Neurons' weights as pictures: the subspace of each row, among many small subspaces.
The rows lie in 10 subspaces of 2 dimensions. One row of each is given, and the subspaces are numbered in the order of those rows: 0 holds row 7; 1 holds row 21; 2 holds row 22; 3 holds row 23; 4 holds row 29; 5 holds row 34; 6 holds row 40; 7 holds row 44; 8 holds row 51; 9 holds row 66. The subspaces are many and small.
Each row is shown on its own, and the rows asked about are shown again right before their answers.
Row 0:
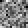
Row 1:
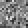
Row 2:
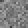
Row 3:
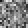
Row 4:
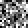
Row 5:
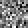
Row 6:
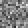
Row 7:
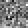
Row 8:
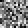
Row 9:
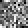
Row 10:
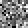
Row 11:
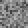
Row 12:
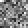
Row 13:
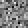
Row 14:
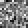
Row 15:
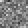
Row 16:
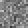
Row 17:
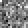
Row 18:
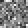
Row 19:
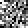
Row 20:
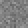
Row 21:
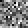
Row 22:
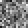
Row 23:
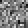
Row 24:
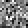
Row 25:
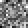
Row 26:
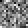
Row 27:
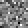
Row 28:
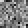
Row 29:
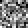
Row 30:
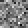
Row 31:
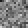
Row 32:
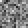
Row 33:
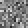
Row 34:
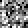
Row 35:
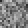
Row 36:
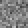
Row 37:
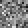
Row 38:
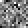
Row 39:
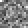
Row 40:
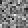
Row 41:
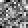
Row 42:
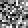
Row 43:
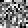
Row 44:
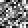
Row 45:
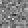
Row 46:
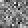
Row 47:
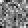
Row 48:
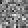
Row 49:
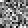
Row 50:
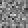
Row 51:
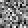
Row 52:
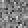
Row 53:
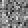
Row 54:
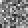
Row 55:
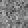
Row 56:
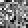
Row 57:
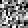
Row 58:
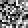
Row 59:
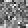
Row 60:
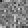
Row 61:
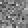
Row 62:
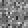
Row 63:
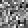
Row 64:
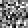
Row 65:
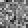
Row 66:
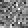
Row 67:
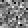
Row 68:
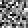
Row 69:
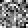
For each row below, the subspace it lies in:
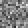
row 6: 4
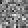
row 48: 9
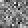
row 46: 1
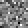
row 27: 3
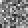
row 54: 6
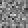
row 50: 6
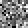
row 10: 8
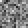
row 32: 1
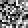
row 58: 1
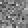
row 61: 9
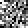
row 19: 9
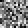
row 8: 8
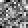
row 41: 7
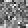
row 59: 2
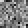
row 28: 2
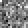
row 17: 5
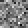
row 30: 3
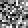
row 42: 1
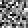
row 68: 6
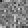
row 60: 9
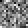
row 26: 1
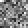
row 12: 3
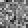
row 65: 0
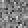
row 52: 5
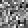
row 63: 3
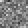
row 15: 8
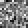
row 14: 0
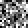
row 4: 2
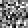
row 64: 4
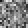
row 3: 2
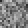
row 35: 2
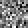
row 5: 8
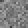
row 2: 3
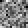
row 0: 7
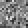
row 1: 0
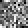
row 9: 9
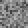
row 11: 0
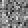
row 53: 5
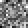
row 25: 7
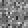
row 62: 5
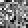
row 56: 0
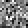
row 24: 0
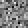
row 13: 7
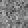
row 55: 5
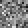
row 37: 8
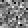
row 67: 3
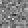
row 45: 6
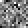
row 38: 1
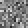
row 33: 6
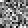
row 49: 8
